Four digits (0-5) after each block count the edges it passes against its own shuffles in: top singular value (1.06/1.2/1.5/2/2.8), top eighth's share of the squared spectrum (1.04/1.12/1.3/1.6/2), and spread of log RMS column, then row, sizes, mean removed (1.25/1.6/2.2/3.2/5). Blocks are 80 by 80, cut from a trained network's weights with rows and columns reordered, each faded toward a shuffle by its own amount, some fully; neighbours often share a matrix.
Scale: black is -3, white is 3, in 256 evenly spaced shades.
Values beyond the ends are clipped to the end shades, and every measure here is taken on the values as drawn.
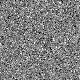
0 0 0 0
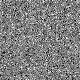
0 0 0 0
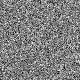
0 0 0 0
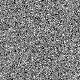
2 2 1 0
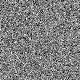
0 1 0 0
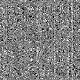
2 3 1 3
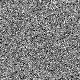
0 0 0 0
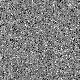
0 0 0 0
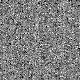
1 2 0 1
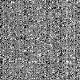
3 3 1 3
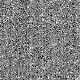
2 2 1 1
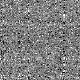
2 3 2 1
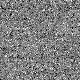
1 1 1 0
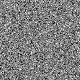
1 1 0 0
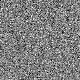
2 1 0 0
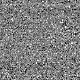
2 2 2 0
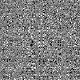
3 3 3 1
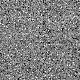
1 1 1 0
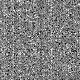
2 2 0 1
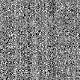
3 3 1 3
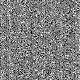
2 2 0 1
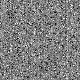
1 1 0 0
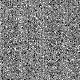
2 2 0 1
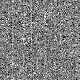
2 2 0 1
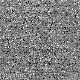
2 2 2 0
